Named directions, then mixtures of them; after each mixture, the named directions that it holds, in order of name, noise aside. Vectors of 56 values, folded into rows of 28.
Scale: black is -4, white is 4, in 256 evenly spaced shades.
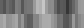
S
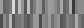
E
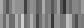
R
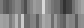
R, S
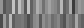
E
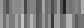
R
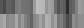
S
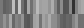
E, S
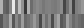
E, R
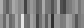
R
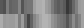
S
